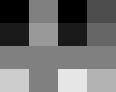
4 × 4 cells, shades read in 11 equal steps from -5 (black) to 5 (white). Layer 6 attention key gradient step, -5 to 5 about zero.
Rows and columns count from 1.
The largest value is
4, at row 4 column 3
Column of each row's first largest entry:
2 2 1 3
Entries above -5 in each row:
2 4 4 4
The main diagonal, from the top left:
-5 1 0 2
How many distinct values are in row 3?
1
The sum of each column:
-6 1 -5 -1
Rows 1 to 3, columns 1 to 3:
-5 0 -5 / -4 1 -4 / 0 0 0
